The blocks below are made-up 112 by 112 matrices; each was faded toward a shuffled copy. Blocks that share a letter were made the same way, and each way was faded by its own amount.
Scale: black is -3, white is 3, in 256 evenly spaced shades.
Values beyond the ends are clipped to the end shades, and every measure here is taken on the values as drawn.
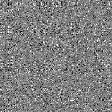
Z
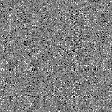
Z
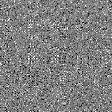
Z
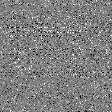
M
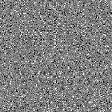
Z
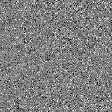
Z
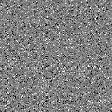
Z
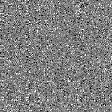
Z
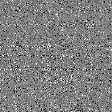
M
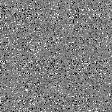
M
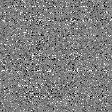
M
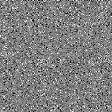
Z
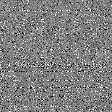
M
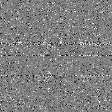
M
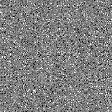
Z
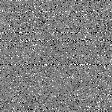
M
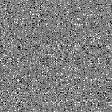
Z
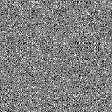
Z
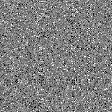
Z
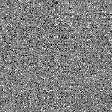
Z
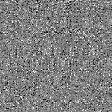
Z
